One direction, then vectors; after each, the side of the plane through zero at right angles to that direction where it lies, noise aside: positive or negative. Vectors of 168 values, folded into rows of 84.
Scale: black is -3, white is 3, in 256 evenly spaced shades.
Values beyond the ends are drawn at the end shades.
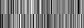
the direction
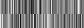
negative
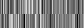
positive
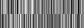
positive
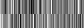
negative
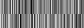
negative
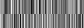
negative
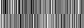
negative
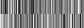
negative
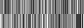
negative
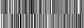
negative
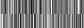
negative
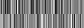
negative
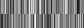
positive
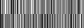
positive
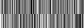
negative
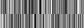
negative
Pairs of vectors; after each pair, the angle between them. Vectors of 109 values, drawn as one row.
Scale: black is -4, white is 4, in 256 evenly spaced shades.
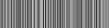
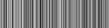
partly opposed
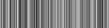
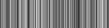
nearly opposite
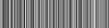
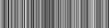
partly aligned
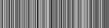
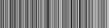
partly opposed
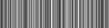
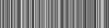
partly opposed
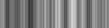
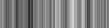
nearly parallel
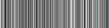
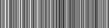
partly opposed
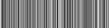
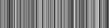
orthogonal
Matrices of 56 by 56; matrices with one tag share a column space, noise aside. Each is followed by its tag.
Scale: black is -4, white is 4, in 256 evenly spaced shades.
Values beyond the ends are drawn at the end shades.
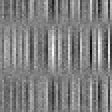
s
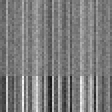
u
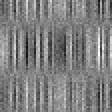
s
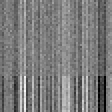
u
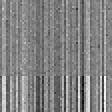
u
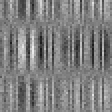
s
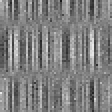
s
